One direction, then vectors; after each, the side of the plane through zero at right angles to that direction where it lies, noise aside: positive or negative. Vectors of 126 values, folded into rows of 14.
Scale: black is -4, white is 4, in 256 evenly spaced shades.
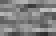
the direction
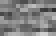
negative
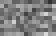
negative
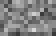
positive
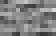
positive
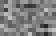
positive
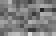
negative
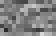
negative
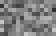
negative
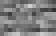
negative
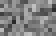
negative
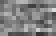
positive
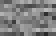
positive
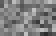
positive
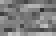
negative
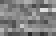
positive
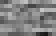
positive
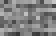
positive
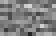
negative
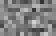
negative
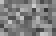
negative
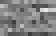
positive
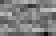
positive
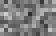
positive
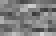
negative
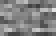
positive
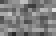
positive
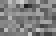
positive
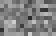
negative
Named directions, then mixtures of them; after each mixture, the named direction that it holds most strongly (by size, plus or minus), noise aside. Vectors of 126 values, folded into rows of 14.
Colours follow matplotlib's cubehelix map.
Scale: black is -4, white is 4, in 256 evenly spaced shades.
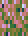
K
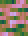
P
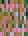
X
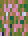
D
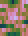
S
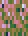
K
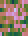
S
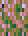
K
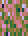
K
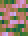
P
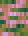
P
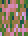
X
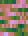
P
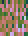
X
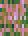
S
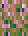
K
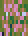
D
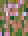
D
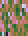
K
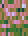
K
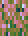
K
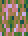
D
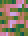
P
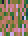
X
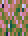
K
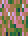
K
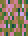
X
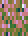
K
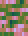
P
